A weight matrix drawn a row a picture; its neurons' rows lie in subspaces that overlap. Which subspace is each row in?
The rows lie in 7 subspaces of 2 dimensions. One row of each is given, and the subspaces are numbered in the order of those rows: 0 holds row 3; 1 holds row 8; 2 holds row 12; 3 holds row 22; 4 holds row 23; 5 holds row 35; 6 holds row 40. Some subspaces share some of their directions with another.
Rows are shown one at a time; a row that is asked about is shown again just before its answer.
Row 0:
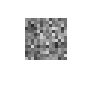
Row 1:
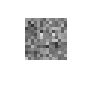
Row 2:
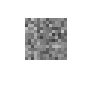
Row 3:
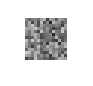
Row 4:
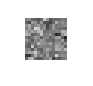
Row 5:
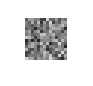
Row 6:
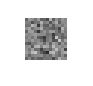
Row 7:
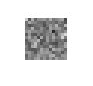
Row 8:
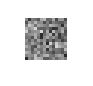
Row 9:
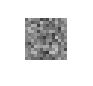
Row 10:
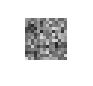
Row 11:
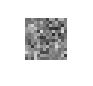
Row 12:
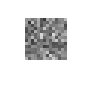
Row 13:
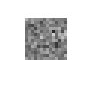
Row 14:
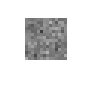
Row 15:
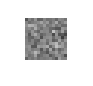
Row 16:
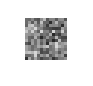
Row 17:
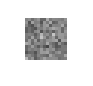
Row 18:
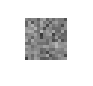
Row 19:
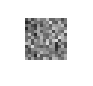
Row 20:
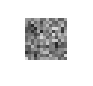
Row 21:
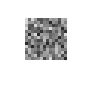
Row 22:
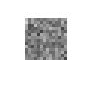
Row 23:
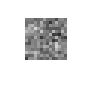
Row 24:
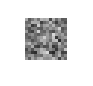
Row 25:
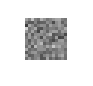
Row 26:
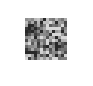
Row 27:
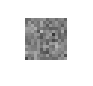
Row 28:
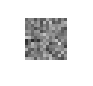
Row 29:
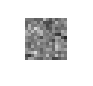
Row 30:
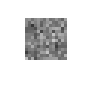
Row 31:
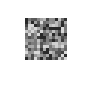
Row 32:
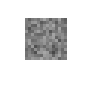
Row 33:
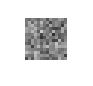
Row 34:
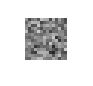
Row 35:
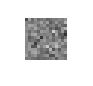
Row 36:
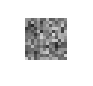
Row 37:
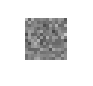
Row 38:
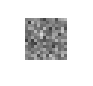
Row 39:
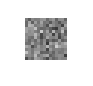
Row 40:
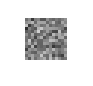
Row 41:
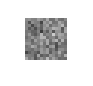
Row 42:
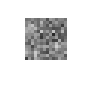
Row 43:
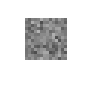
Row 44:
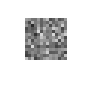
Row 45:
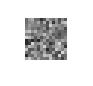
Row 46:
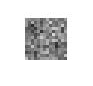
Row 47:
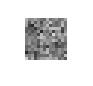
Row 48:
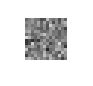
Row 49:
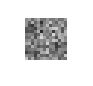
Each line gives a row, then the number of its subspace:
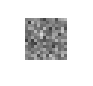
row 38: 2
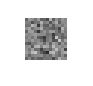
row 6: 1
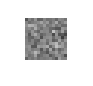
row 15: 5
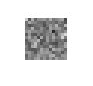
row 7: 5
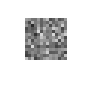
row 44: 4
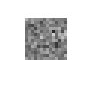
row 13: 5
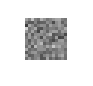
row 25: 6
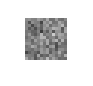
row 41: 6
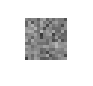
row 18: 2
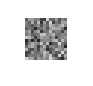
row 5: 0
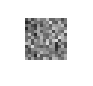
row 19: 3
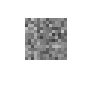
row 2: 6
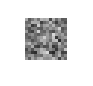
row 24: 1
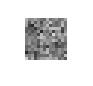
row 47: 3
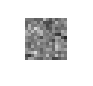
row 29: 4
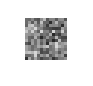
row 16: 4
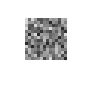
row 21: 3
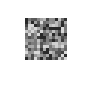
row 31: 3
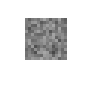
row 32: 1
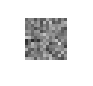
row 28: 0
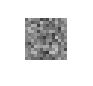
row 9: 1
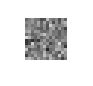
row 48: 0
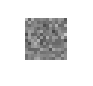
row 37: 5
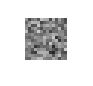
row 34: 1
